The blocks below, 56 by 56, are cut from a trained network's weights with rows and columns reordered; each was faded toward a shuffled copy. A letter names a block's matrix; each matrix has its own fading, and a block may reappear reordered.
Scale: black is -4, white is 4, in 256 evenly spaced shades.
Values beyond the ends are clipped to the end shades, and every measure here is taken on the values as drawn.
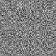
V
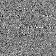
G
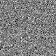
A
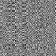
V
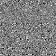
G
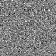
A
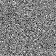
A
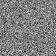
G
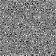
G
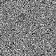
A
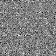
G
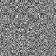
V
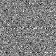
G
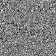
G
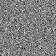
A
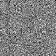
A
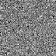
A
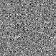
G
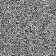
A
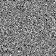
A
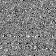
G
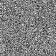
A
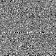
G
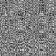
V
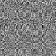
V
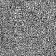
A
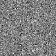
A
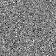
A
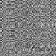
V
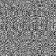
V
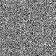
A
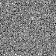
G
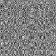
V
